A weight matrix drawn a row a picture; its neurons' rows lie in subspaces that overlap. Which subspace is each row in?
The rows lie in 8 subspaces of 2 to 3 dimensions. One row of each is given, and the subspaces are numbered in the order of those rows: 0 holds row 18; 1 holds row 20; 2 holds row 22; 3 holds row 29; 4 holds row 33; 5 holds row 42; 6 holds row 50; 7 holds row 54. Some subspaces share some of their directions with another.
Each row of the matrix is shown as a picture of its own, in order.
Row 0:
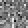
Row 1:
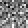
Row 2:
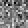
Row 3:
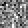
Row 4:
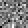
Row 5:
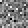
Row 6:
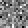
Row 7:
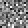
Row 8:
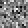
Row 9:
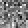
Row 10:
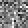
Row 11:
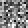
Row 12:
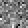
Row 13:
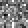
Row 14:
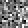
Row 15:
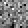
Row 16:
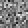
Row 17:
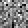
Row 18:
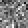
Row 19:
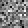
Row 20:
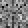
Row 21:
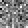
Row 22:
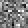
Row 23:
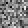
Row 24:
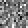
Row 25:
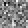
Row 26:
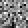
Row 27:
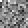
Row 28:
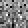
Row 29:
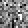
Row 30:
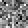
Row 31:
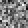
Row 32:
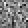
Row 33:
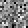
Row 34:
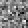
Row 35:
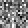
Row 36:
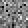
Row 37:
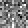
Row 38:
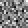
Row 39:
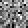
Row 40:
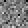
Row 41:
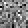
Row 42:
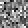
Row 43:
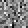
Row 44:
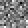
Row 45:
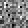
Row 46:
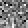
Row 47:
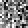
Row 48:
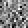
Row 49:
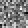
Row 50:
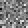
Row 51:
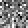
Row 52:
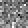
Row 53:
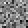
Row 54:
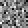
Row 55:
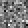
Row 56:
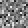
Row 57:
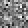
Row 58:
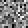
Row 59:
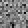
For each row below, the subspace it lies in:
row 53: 6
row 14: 3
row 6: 1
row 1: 3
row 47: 3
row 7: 6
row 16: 0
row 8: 5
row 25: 7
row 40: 7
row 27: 2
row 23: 5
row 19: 5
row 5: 5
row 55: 1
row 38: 7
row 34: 3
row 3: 5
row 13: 5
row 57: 4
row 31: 0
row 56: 5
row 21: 1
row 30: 1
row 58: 4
